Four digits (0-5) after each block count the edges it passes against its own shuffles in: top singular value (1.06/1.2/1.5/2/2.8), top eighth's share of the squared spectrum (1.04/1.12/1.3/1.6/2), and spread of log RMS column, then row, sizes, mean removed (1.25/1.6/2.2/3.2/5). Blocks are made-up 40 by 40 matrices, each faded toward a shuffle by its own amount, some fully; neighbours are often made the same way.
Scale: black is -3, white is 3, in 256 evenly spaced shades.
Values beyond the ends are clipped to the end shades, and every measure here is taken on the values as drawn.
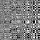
4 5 3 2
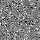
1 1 0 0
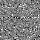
1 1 0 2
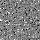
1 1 0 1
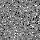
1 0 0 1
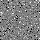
0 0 0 0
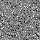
0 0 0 0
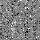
2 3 1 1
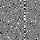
3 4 2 0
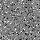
1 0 0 0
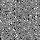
2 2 1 0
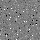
0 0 0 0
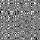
4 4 2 2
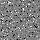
0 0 0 0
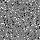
0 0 0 0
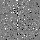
2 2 1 0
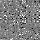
3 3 2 1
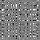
4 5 3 3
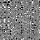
3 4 2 1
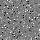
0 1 0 0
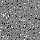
2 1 0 0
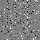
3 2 1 0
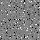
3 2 1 1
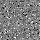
0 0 0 0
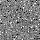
0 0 0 0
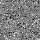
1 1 0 1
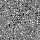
0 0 0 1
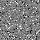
0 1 0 0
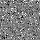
0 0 0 1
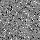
0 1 0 0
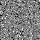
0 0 0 0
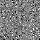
1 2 2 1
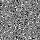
2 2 0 0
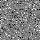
2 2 0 0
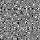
3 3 2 1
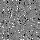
1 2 0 0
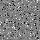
2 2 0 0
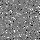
1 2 1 0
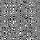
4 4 3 1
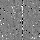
3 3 1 0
